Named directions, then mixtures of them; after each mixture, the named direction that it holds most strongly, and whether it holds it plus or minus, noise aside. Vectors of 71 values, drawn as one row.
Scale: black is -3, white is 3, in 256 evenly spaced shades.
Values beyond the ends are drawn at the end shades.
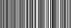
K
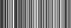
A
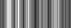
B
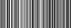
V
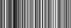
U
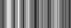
B, plus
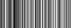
U, plus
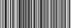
V, minus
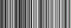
A, plus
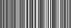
K, plus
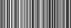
V, plus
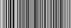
A, minus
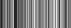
A, plus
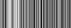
U, minus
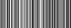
V, plus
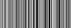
K, minus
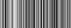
U, minus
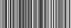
V, minus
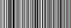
A, minus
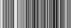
A, minus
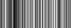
U, plus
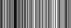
U, plus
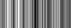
B, plus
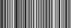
A, plus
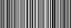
K, plus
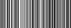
V, plus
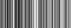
A, plus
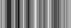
B, minus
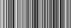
A, minus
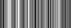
B, plus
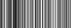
U, plus
